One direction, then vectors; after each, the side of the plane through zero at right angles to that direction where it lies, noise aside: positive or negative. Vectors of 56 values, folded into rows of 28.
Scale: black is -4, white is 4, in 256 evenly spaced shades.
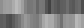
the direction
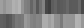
positive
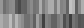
negative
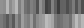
positive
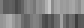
negative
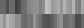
negative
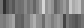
negative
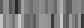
negative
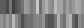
negative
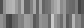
positive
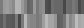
positive
